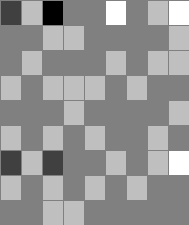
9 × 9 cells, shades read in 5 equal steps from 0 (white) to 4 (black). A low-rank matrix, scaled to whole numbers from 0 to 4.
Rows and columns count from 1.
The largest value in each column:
3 2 4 2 2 2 2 2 2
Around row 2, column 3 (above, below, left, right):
4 2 2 1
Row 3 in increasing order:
1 1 1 1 2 2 2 2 2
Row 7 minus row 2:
1 -1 2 1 0 -1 0 -1 -1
